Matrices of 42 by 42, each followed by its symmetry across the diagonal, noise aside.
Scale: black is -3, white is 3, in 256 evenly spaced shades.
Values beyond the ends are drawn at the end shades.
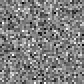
antisymmetric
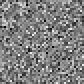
symmetric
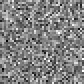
neither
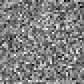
neither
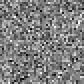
antisymmetric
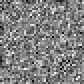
symmetric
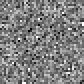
symmetric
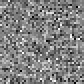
neither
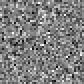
antisymmetric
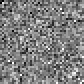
symmetric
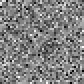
symmetric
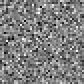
antisymmetric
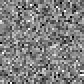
neither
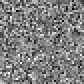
antisymmetric
